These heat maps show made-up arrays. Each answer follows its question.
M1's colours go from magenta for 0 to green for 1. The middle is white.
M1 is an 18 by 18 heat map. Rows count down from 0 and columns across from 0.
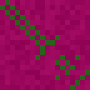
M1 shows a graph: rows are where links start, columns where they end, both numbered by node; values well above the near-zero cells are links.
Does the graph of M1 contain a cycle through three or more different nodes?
no
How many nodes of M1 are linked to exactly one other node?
5
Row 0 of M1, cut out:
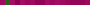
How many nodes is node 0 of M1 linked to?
1
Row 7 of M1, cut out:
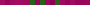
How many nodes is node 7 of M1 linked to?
3
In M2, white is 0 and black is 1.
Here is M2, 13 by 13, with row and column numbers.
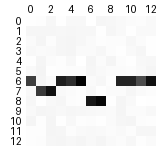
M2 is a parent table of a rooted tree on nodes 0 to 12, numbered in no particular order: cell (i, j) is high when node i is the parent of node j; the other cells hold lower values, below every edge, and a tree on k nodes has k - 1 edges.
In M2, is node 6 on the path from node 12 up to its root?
yes
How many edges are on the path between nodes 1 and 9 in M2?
4
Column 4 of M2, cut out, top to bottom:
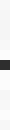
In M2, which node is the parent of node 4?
6
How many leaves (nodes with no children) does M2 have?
10
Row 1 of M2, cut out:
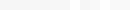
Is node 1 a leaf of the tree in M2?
yes
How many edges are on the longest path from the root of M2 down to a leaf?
2
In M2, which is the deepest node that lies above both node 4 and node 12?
6
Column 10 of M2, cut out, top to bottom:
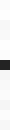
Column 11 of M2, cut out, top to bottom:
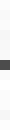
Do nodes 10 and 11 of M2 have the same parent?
yes
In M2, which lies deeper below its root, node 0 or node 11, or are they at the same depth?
the same depth
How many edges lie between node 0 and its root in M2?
2
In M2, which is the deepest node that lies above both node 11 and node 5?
6
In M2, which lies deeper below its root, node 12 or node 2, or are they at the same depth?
the same depth
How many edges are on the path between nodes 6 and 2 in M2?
3
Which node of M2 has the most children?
6
